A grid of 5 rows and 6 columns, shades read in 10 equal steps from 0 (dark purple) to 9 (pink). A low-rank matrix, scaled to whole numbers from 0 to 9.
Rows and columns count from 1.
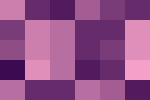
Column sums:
20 26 21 16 15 28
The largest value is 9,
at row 4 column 6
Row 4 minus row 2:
-3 1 0 -1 0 1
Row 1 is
7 2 1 5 3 2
